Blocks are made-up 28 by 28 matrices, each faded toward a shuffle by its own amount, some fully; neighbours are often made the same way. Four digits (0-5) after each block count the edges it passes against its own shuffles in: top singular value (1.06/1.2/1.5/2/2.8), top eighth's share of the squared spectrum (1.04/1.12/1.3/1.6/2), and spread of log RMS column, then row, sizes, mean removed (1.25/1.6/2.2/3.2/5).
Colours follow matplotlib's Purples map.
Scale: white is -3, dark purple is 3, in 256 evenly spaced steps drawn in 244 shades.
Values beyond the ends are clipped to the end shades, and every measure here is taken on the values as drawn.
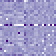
4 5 1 2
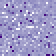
0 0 0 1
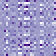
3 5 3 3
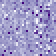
3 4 2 0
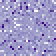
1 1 0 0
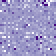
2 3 1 2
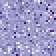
0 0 0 0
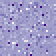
0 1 1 0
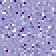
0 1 0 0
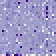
2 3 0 1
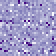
1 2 1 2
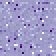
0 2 0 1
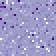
0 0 0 0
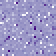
0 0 0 0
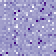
1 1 0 0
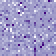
0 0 1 0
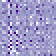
4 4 2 1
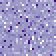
0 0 0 0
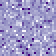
2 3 0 1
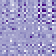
4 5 3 3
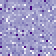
1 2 1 1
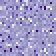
2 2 1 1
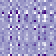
4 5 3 3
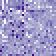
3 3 1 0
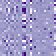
4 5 3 2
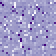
0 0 0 0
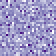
2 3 0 0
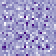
3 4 2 2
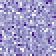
1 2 0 0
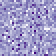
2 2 0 0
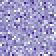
0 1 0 0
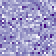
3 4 1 2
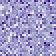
2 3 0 0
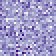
1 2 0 0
